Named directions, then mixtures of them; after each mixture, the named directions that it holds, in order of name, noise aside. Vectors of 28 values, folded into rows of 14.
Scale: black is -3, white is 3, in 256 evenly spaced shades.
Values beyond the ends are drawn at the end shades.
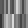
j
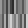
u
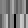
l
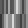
j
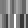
l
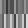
l, u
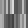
j, u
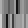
j, u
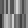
j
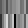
j, l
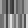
u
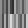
u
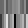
j, l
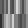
j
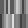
j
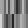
j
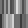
j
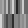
j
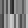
j, u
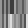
u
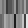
l, u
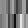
j, l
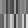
l, u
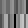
l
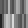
j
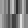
j, l
